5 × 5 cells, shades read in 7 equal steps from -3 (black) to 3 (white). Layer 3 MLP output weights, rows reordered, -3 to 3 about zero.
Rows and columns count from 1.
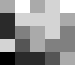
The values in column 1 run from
-3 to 2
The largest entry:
3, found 2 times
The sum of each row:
10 5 1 2 -7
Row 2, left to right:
-2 2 2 2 1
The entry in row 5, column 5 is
1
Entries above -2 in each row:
5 4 4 5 2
